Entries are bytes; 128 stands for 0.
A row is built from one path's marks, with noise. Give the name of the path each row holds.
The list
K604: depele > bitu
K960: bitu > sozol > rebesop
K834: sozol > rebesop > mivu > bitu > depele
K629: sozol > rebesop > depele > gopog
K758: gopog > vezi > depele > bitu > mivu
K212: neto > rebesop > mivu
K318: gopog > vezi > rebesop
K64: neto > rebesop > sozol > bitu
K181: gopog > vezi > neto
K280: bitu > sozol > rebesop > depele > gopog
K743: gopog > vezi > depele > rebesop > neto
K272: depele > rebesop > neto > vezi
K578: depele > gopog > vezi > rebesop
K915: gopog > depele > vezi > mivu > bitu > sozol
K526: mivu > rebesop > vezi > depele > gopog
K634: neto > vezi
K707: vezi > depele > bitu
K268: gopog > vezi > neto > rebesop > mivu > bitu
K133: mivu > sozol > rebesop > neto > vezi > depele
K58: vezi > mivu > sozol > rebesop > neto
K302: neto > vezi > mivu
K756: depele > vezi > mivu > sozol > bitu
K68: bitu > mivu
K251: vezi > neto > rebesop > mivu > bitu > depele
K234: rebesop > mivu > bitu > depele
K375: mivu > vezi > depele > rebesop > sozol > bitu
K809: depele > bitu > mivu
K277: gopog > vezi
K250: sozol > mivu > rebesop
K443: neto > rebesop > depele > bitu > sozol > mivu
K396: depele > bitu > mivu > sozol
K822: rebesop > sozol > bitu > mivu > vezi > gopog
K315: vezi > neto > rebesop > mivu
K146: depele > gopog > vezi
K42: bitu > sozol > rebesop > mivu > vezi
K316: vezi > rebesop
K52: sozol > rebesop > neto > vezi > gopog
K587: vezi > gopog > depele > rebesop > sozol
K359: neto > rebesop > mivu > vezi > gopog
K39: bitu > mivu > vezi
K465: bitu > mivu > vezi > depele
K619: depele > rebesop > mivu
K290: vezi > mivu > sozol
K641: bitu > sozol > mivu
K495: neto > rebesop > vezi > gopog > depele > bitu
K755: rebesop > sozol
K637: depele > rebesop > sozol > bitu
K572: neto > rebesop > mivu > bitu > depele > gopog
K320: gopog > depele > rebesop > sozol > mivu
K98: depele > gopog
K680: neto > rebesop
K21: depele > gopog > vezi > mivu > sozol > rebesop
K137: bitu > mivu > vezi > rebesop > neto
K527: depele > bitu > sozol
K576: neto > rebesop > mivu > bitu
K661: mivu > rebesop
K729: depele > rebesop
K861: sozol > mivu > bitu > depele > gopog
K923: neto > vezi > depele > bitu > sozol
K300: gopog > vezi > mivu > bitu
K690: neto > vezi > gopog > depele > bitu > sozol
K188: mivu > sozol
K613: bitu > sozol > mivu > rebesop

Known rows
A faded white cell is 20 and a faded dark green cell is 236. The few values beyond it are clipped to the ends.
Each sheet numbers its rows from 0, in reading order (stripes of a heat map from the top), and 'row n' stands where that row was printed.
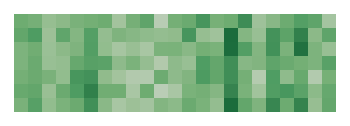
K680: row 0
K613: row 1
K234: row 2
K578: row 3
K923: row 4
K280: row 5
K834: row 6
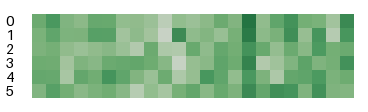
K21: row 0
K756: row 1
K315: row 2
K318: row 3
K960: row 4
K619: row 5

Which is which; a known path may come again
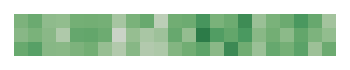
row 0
K680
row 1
K272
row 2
K58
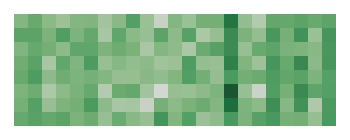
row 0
K359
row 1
K641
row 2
K146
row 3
K613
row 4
K250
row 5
K268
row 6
K375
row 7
K188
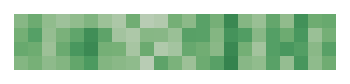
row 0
K315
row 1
K637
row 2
K280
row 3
K707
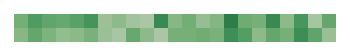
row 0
K396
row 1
K212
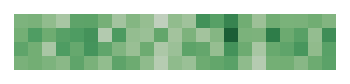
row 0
K743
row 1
K861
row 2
K960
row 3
K181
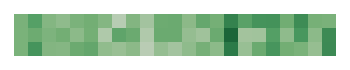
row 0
K619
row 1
K39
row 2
K21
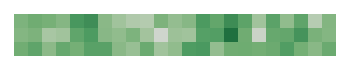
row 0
K923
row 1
K495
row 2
K755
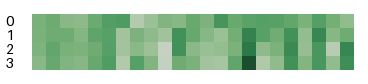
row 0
K729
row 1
K809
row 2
K756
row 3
K758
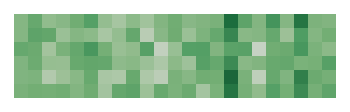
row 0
K234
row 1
K302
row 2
K64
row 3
K578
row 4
K137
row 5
K68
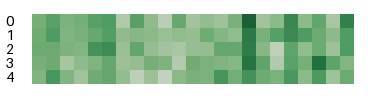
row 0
K915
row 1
K320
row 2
K690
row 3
K576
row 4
K133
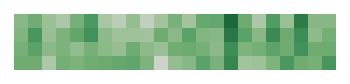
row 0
K251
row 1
K834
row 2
K661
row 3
K318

